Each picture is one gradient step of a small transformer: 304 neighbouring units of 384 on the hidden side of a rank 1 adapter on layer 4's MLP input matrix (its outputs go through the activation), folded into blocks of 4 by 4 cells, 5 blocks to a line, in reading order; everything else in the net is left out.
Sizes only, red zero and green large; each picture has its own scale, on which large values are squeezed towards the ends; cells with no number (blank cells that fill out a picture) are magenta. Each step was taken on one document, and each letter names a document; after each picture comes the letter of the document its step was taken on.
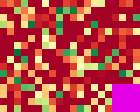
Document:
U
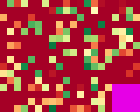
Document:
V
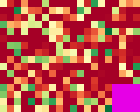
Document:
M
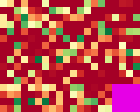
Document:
M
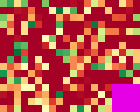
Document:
U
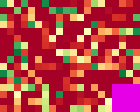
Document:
U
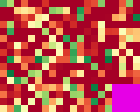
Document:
M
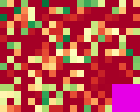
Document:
M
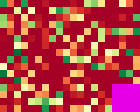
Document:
U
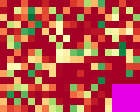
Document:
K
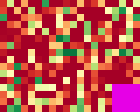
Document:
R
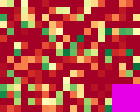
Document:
M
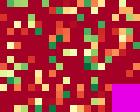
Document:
V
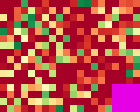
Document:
K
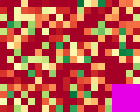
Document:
K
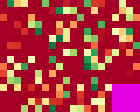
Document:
V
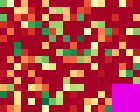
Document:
M
